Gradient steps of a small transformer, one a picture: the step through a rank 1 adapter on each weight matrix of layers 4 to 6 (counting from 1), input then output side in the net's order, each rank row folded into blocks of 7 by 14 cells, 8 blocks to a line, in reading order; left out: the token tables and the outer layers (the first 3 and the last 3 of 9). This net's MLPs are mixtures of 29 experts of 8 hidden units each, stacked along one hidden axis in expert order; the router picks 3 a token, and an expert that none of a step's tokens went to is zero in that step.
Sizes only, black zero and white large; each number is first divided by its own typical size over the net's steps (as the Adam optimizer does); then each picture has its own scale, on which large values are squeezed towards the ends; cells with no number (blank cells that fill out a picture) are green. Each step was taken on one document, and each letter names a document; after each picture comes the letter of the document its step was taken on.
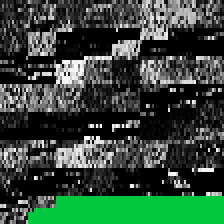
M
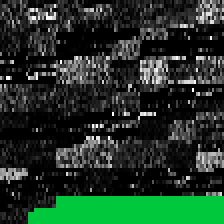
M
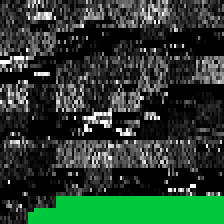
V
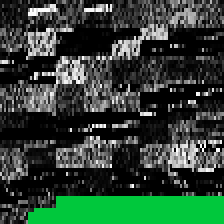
M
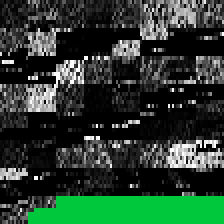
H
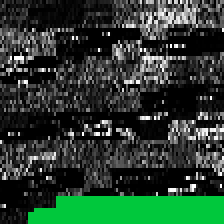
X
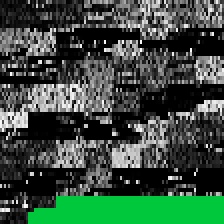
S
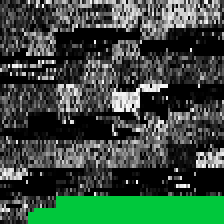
S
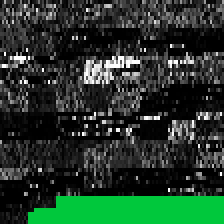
V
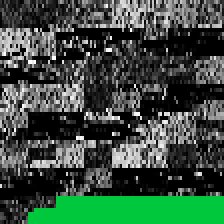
S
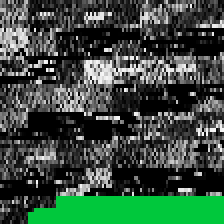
S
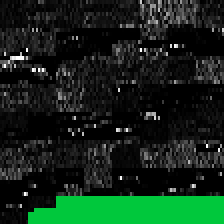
X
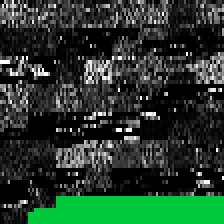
V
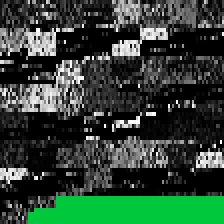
H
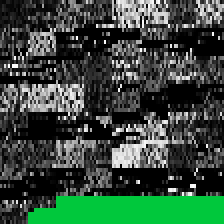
S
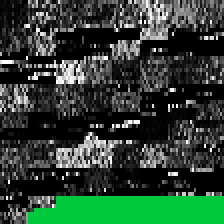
H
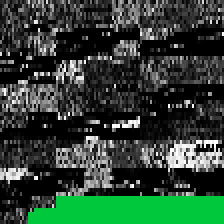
H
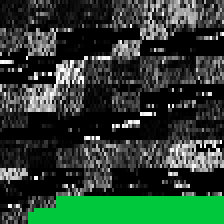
H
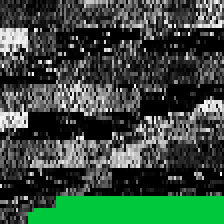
S
